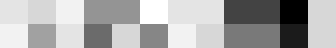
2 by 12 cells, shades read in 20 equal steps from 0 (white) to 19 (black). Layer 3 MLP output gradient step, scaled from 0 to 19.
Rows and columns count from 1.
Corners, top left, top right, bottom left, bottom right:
2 3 1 3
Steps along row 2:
up down up down up down up up same up down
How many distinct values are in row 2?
8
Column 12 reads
3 3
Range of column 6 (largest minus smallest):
9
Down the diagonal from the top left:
2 7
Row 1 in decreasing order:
19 14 14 8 8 3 3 2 2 2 1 0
